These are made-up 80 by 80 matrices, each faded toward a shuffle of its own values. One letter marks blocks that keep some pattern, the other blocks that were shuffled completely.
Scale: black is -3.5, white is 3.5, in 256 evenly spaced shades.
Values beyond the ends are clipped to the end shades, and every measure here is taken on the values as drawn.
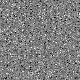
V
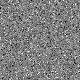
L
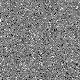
V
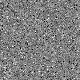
V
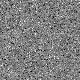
L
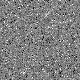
V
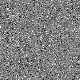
V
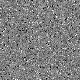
V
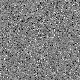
V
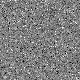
L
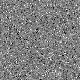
V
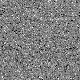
V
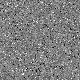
L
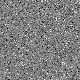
L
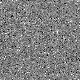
V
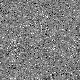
V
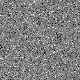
L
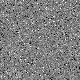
L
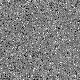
V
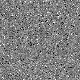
V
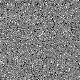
V
